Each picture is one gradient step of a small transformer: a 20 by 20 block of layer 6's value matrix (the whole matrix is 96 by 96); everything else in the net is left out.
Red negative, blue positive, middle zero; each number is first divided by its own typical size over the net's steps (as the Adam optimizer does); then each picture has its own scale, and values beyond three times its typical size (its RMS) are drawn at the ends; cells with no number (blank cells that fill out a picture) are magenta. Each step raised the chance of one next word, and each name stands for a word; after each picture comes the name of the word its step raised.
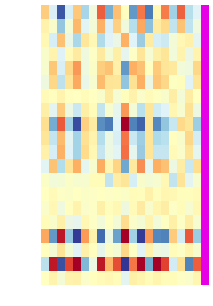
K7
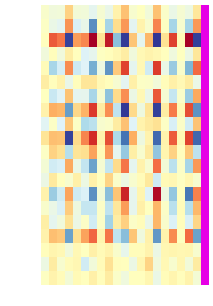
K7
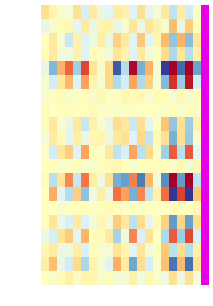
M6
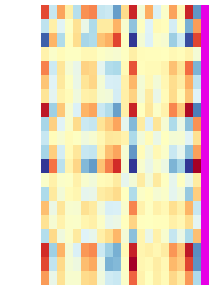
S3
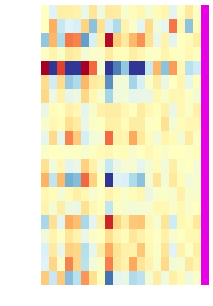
M6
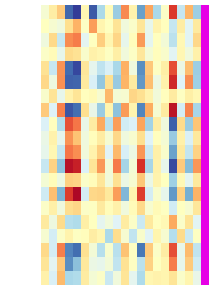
S3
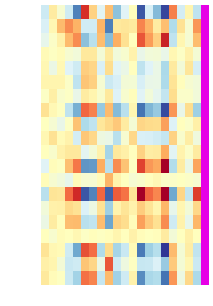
S3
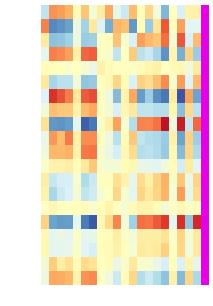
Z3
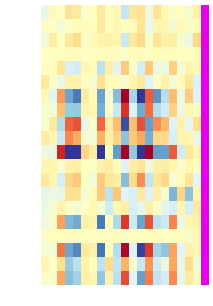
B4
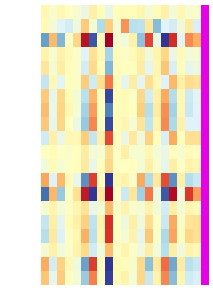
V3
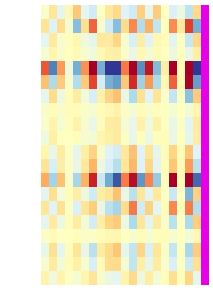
M6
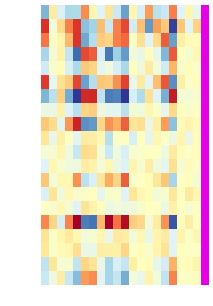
Z3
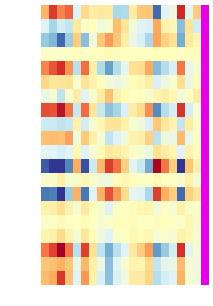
S3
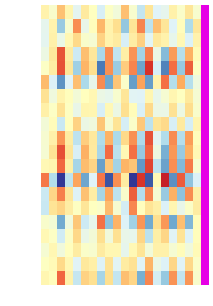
Z3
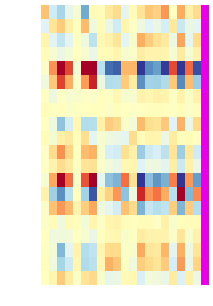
M6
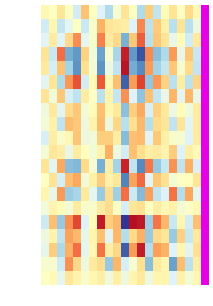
Z3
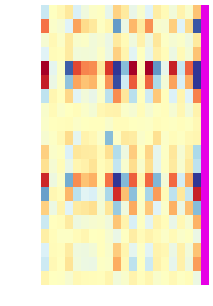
M6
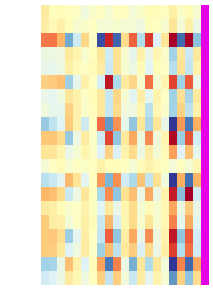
V3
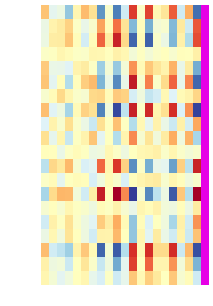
S3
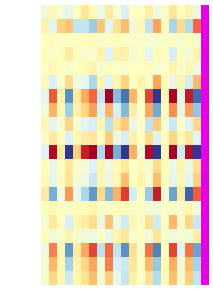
B4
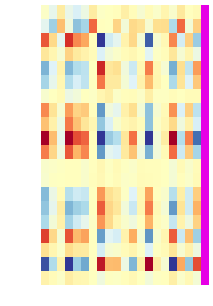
K7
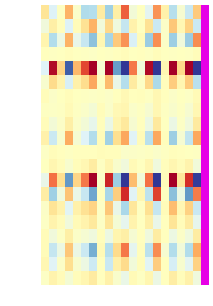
M6
